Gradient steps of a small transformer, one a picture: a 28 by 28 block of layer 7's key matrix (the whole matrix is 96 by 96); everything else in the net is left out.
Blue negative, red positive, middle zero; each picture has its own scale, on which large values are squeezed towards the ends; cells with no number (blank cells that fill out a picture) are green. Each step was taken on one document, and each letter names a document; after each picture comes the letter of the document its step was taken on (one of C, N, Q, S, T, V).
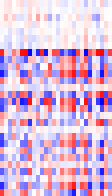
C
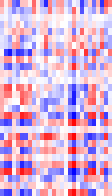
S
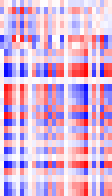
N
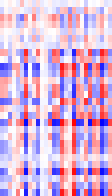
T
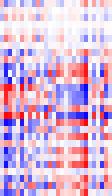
N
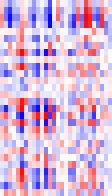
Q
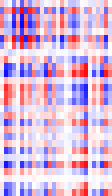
N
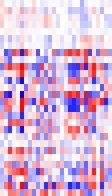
Q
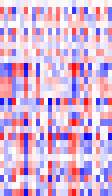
T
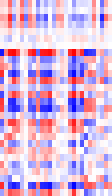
C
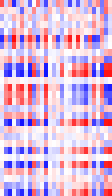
N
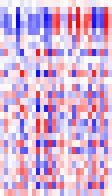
Q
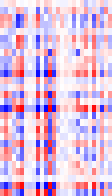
Q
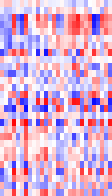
Q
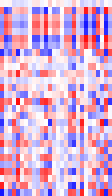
S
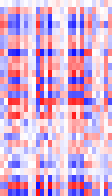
S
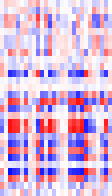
C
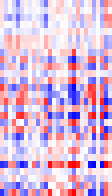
S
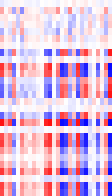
T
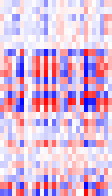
S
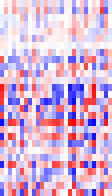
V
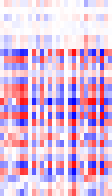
V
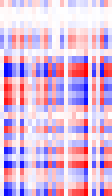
N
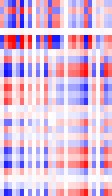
N
